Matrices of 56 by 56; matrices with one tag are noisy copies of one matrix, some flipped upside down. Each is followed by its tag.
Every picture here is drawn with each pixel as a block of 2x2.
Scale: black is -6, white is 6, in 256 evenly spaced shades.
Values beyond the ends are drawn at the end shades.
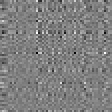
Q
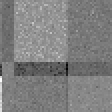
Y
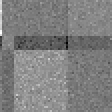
Y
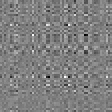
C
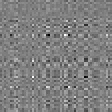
C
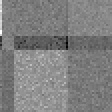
Y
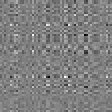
C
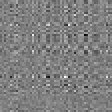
C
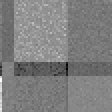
Y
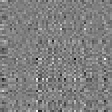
Q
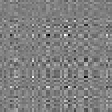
C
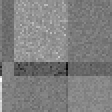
Y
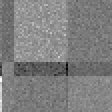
Y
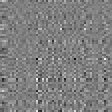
Q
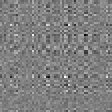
C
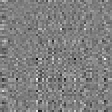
Q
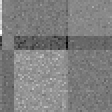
Y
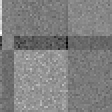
Y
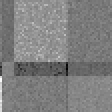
Y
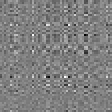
C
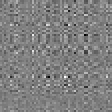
C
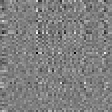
Q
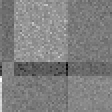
Y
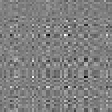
C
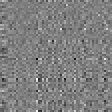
Q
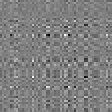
C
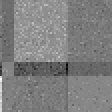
Y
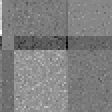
Y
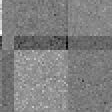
Y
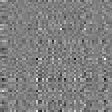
Q
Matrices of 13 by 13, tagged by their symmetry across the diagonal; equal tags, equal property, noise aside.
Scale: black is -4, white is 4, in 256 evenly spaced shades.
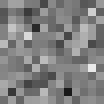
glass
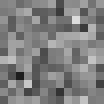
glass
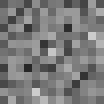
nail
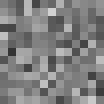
glass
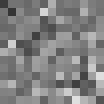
nail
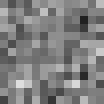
glass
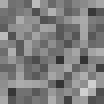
nail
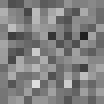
glass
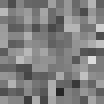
glass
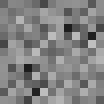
nail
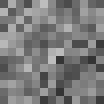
nail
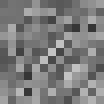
nail
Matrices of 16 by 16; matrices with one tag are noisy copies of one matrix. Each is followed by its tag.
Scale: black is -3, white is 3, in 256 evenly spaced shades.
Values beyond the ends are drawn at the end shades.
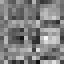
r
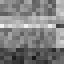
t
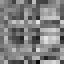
r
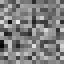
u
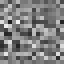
u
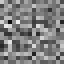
u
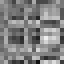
r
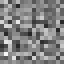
u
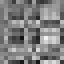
r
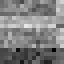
t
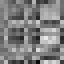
r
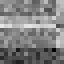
t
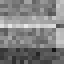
t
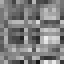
r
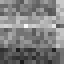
t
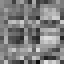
r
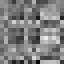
r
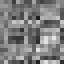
r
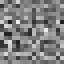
u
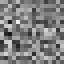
u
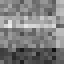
t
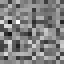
u
